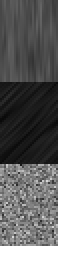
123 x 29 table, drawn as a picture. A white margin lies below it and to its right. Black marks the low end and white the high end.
It is made of 3 by 1 panels. Panel 1,1: low, streaked downward, faint in contrast. Panel 2,1: very low, slanting up to the right, faint in contrast. Panel 3,1: middling, fine-grained, strong in contrast.
